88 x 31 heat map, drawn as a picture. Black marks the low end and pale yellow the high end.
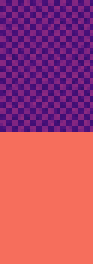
It is made of 2 by 1 panels. Panel 1,1: low, checkered. Panel 2,1: high, flat.
